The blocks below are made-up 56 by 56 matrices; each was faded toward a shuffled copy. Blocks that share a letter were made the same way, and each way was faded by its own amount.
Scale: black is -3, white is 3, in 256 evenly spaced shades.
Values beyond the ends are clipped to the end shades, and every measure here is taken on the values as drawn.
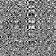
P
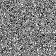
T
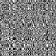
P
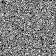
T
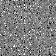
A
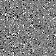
A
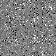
A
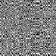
P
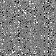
A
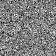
T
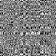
P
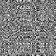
P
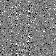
A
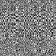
P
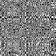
P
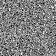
T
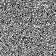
T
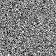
T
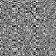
P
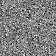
T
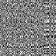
P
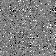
A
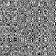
P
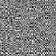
P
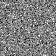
T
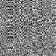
P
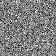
T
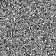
T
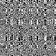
P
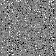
A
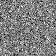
T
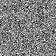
T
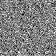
T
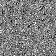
T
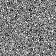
T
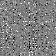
A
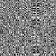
P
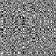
P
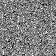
T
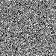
T
